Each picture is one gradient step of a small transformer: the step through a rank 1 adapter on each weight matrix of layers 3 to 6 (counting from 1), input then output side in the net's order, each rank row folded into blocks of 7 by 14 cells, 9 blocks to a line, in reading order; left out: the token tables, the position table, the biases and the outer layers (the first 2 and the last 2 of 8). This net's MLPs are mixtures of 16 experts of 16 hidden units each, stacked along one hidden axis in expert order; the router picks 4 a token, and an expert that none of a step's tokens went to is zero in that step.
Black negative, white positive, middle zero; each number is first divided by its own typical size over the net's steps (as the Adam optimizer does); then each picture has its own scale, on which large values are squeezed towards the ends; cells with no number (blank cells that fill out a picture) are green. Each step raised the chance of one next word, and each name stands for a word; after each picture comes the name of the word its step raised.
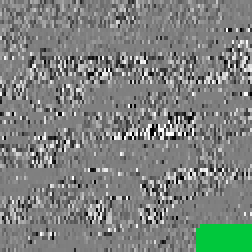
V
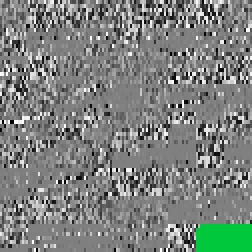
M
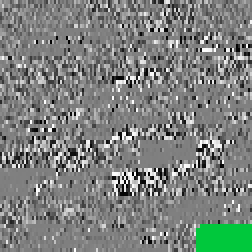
M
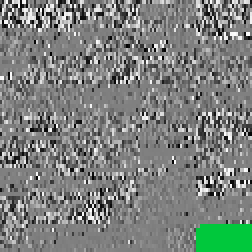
M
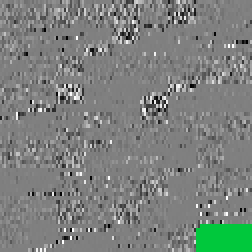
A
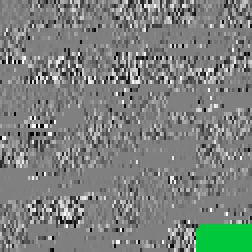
V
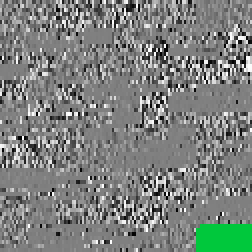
V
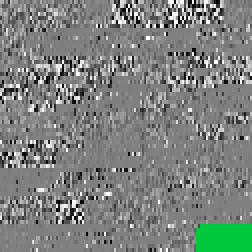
A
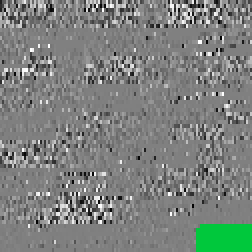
A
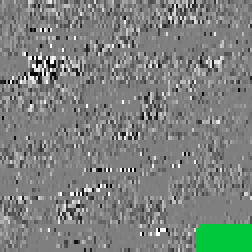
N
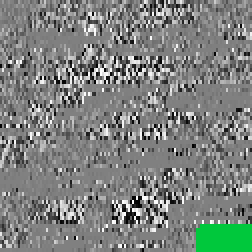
M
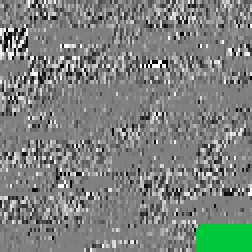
N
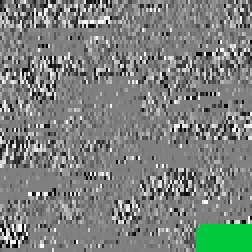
M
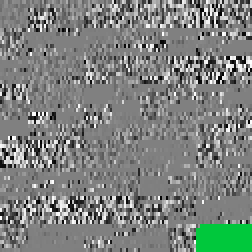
V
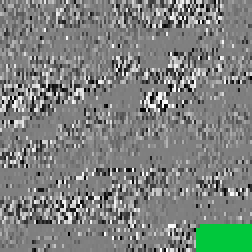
N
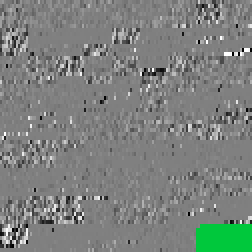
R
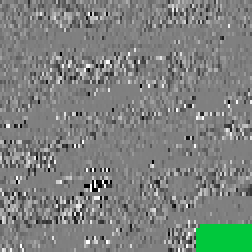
N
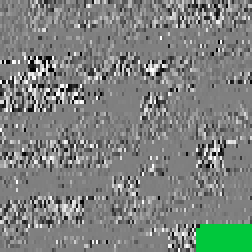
R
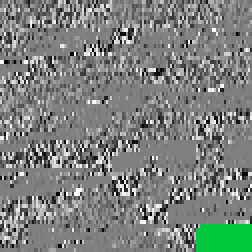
M
